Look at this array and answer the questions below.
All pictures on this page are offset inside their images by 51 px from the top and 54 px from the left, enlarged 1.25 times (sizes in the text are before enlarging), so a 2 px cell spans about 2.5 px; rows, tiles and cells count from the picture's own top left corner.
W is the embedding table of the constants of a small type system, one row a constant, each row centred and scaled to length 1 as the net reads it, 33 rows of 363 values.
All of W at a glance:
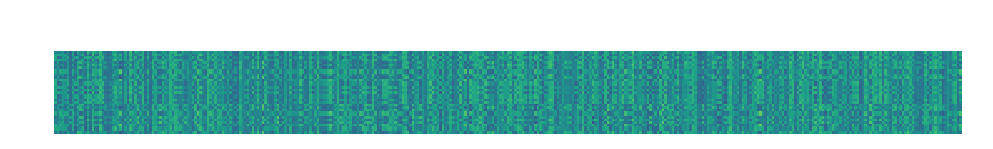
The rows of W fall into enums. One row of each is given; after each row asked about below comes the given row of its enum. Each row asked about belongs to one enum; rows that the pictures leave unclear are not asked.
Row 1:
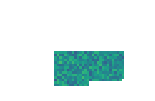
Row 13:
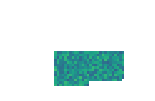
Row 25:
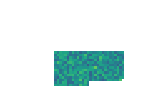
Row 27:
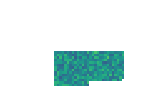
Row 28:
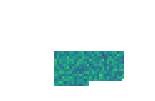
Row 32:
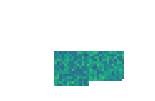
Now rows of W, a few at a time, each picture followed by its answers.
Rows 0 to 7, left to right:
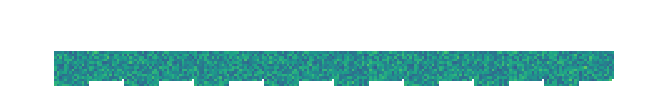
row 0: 27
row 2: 13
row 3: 1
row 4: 32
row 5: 27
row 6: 32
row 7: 25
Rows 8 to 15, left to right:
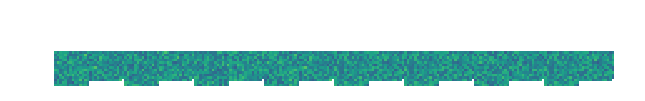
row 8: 25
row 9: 27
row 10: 32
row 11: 25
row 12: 13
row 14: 1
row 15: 13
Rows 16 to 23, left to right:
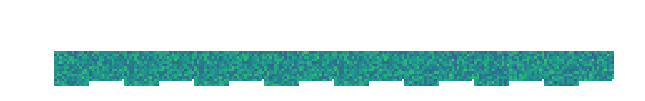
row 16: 1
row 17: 13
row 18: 13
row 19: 27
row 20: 13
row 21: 28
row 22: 32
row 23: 28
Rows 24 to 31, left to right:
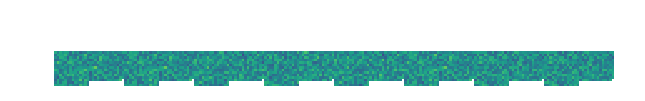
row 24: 25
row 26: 28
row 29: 25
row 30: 1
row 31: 1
